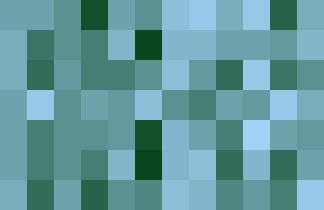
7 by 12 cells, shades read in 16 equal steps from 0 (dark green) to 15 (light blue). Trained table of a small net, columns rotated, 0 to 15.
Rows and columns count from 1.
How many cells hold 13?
5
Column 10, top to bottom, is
14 10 14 9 15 12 9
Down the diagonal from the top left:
10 5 9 10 9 0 13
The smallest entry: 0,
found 2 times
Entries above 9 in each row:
8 7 3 7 5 6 5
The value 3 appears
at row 1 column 11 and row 7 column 4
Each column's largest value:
11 14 10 10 12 13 13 14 11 15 14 14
